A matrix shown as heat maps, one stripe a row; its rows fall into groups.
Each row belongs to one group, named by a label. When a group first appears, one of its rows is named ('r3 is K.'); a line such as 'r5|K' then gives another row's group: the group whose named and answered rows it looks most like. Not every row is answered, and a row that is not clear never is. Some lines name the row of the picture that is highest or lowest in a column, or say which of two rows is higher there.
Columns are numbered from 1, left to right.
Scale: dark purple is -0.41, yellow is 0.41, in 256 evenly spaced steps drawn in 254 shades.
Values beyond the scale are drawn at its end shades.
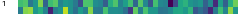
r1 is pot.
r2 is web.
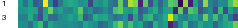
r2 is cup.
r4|pot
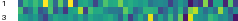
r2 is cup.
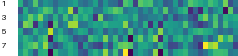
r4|web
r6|web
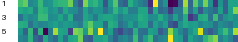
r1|pot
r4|pot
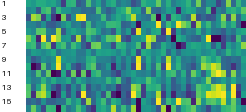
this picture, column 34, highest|3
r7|pot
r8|web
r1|web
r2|pot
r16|web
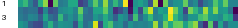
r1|web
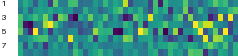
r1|web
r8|cup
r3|web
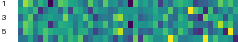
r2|cup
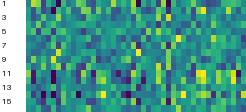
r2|cup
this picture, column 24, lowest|12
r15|web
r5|pot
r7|web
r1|web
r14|cup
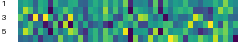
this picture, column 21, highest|4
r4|cup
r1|web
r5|web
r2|web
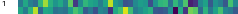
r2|cup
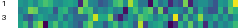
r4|pot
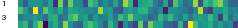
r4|pot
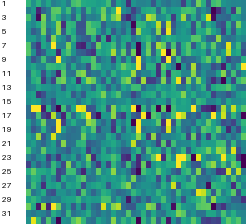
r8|web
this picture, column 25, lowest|17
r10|pot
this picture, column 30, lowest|30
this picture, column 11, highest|16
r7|web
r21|web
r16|web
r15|cup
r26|web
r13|cup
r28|cup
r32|web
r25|web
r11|web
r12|cup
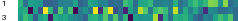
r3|web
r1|cup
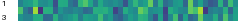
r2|cup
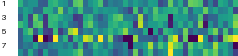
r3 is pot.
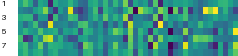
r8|pot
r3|web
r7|pot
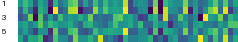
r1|web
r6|cup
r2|web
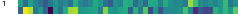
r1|cup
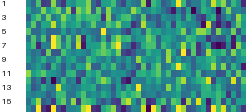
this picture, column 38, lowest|7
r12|cup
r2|cup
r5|cup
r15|cup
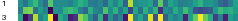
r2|web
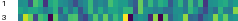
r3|web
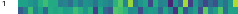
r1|pot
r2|cup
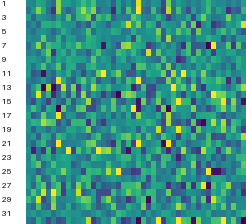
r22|cup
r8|pot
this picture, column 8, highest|13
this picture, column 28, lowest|21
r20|pot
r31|pot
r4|pot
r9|pot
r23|pot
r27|cup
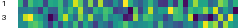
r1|cup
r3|web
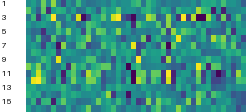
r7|web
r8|web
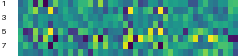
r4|web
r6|cup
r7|web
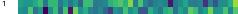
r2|cup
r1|pot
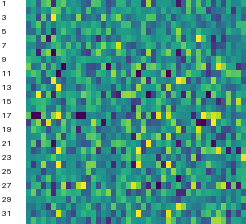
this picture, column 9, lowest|27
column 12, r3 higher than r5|No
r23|pot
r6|cup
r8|pot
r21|pot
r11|web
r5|cup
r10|cup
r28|pot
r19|cup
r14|cup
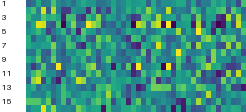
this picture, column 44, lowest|13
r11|web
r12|web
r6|cup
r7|web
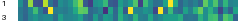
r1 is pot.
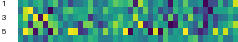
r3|cup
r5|web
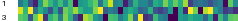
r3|pot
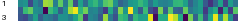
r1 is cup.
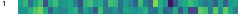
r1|pot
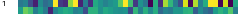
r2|web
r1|web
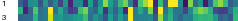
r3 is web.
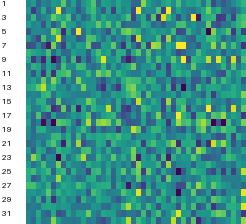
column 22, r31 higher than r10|No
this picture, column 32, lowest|13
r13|cup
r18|cup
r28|pot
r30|pot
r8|pot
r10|web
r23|web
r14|pot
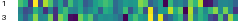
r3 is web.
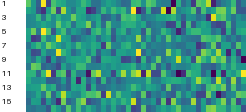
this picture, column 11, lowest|12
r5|pot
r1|cup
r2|web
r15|web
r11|pot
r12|cup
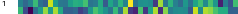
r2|web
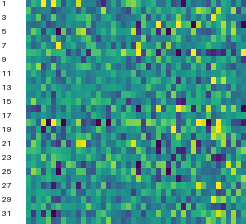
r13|cup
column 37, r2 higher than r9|Yes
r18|cup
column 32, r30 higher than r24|No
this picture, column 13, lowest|8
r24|web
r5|web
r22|pot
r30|cup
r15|pot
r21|web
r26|pot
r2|cup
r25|web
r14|cup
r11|web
